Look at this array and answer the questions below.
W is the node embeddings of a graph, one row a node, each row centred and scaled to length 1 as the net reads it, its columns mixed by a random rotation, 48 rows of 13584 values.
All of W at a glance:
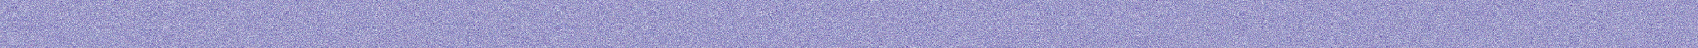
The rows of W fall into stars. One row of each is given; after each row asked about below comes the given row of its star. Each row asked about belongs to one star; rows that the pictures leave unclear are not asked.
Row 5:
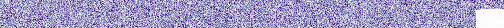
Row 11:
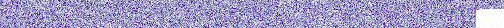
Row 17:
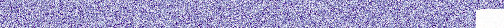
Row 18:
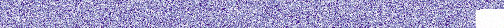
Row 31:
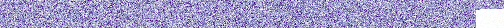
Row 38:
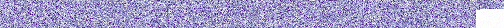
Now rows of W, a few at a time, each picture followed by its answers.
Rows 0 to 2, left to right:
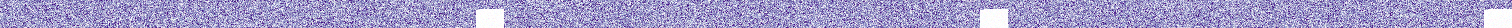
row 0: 38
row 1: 11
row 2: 38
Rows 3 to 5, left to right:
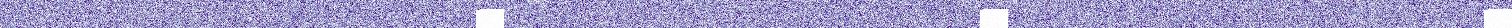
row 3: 31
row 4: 11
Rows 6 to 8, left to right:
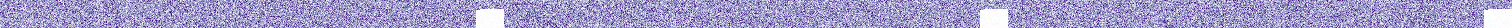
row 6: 31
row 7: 31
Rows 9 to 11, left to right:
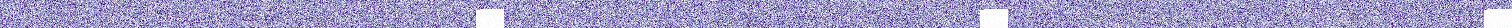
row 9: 38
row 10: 31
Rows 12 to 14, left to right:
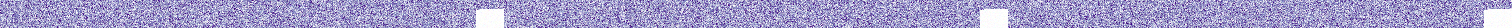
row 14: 11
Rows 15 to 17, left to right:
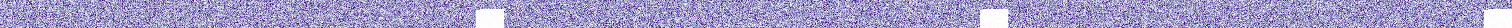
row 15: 11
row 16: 38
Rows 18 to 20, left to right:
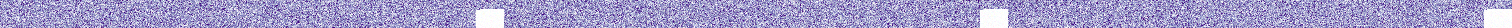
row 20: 18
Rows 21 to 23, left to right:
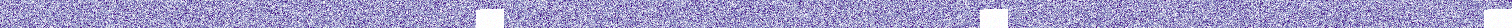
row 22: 11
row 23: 31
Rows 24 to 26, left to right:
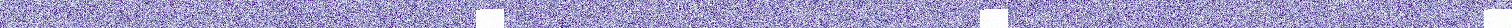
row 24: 31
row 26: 18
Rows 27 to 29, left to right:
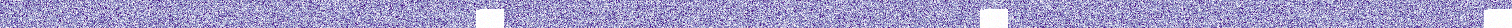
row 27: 18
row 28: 18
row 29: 11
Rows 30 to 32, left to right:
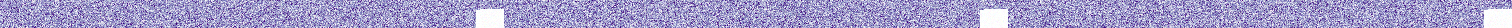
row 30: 17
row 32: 11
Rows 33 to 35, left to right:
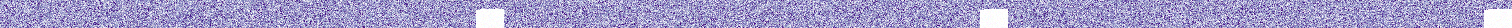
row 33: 5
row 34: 17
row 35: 11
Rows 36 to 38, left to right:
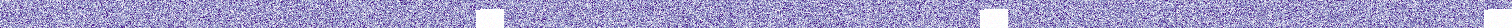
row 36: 5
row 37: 5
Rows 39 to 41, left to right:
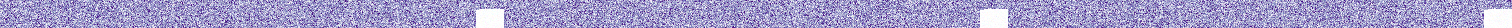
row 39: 5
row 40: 38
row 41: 38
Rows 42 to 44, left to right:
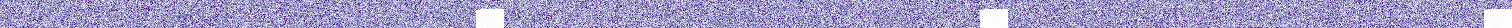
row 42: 5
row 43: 5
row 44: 38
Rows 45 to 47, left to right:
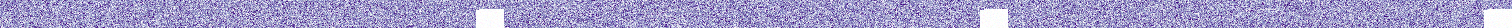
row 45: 11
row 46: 31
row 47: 31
